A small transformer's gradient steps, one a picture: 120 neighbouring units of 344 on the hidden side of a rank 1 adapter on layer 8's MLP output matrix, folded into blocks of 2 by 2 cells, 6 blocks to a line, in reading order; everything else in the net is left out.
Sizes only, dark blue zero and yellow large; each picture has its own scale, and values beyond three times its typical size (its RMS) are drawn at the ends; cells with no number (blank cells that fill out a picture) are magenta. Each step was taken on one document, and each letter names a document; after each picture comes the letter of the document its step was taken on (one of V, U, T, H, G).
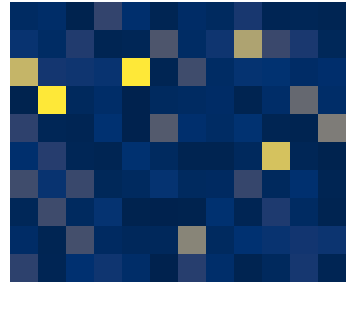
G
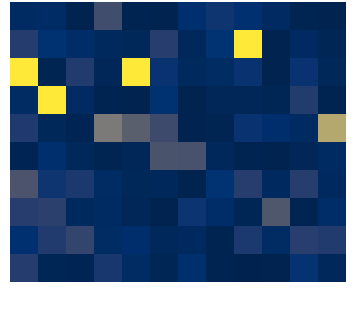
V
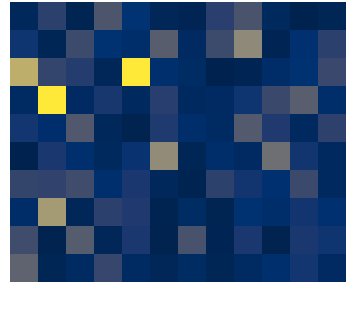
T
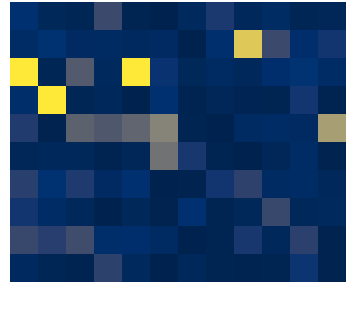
V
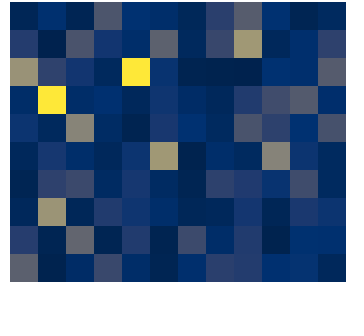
T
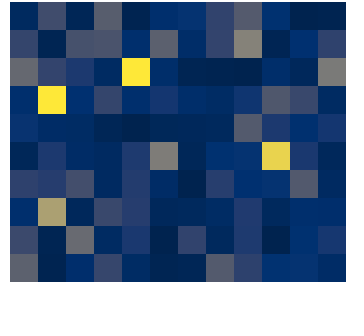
T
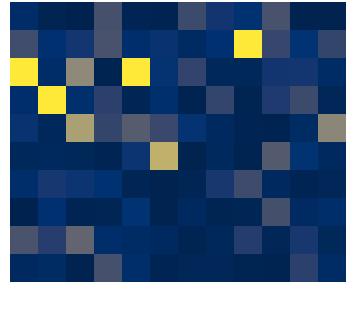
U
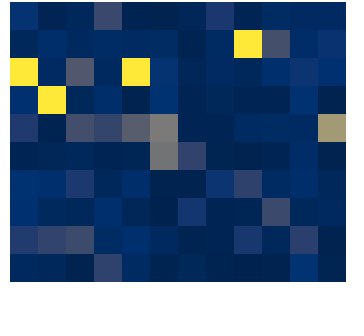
V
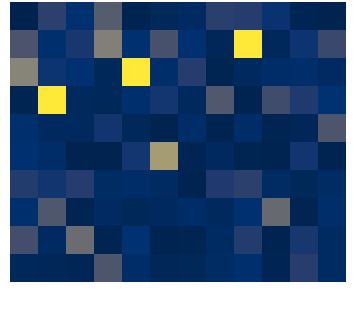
U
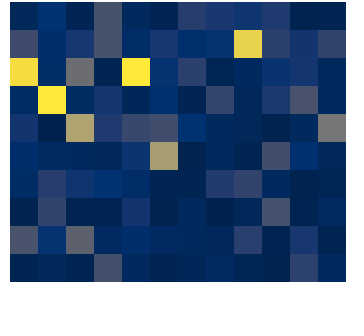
U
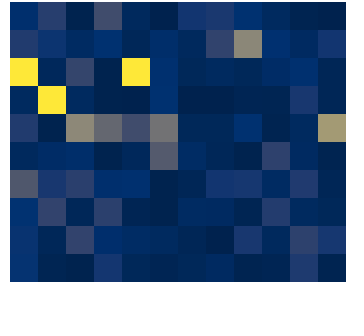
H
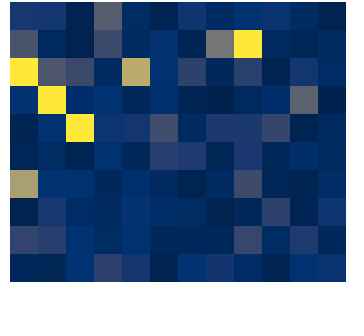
V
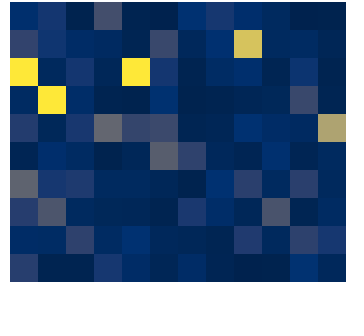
V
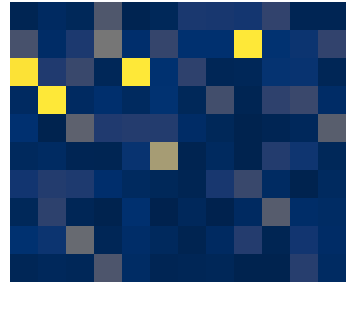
U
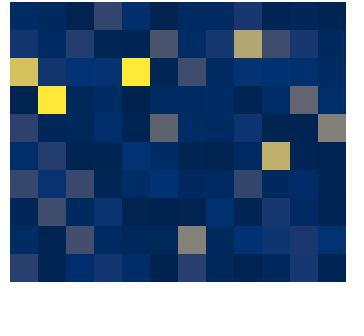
G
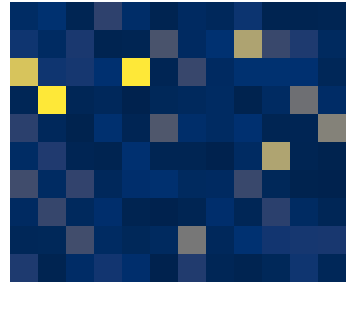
G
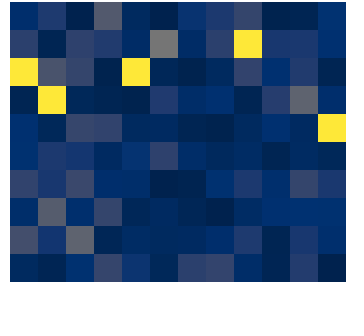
V
